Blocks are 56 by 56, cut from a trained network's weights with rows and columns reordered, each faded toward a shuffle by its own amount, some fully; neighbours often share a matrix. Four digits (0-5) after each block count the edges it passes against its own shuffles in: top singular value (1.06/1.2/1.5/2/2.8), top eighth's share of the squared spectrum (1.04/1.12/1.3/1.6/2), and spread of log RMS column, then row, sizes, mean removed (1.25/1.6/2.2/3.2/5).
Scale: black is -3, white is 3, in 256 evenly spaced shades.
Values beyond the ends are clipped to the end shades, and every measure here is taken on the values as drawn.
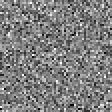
2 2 0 0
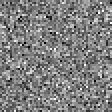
0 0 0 0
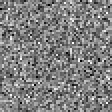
0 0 0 0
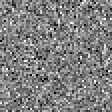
1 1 0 0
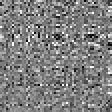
3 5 3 3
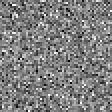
2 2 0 1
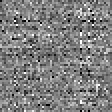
3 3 2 1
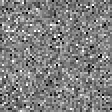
0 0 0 0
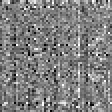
3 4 2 3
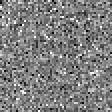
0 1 0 0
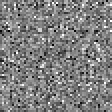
1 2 0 1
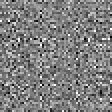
3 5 3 3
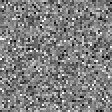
0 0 0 0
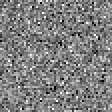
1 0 0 0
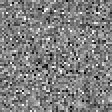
1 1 0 1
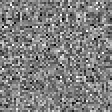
3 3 1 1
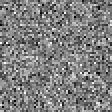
3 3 0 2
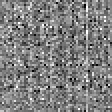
3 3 1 2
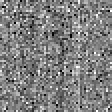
2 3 1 2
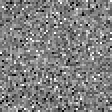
0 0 0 0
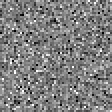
0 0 0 0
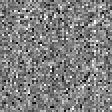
1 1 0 0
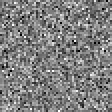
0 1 0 0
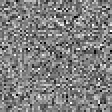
3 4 0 2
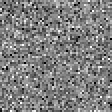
0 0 0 0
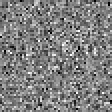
2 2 1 1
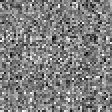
3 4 1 3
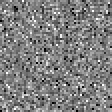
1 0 0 0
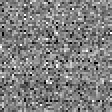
2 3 2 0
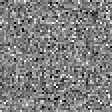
1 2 0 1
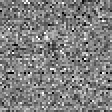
2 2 0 1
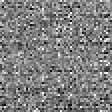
3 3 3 1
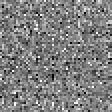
2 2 2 0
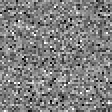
1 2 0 0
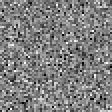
1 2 0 0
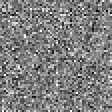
2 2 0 1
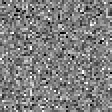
2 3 1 1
